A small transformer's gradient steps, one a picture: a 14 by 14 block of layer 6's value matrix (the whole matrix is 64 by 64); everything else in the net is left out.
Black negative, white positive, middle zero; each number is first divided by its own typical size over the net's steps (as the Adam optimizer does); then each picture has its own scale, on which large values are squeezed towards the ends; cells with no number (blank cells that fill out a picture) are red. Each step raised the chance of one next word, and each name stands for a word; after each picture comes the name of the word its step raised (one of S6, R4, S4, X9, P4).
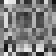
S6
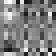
S6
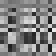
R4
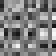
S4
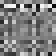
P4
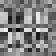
R4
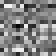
P4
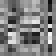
R4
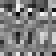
S4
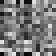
S6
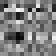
S4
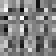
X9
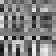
S4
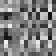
S4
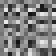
P4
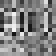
R4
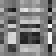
R4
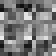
S4
